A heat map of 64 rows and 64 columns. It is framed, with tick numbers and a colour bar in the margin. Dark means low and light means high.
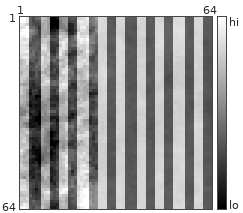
Lone odd cells: none. Grain: streaks running down. Stripes: upright, repeating 10 times. Seam: vertical, 40% of the way across, the right part calmer.
